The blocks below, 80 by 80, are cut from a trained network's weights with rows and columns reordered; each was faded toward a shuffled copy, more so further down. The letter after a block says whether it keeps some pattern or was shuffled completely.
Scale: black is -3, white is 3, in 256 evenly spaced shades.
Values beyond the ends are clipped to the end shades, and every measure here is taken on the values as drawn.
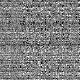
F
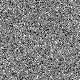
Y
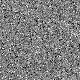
Y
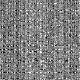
F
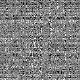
F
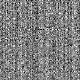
F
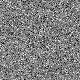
Y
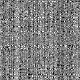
F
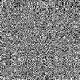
F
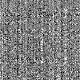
F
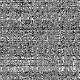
F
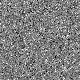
Y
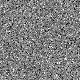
Y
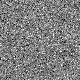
Y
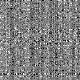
F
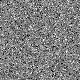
Y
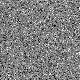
Y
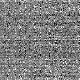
F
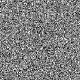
F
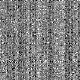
F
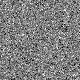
Y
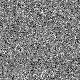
Y
